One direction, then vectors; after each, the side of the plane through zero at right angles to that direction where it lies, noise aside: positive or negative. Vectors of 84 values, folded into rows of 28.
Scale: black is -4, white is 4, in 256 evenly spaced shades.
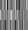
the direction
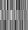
positive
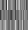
negative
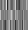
positive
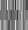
negative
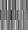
negative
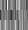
negative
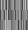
negative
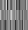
positive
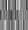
negative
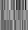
positive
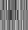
negative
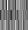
negative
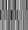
negative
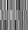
positive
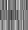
negative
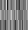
positive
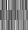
negative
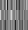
positive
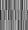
negative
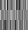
positive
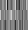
positive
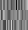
positive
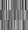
negative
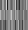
positive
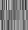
negative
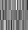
negative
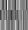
negative
